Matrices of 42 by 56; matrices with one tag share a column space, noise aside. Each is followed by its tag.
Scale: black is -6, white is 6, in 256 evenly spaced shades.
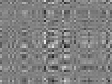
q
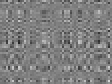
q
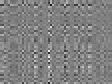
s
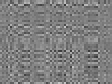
s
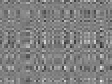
q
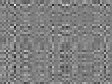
s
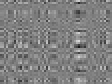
q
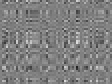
q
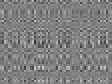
q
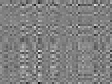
s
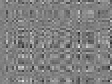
q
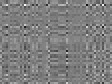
s
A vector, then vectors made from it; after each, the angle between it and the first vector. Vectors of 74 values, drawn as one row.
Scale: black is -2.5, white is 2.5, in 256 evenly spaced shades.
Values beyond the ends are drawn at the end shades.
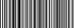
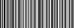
partly aligned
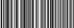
nearly opposite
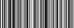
partly aligned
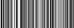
nearly opposite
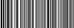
nearly opposite
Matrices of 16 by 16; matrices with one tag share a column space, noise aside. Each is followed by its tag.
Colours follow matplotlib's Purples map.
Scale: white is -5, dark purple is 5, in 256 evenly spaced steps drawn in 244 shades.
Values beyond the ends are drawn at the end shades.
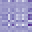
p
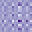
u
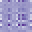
p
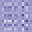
u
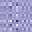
u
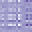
p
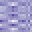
u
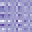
u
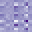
u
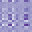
p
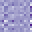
u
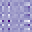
u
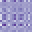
p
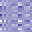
u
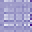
p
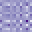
u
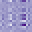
p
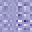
u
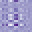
p
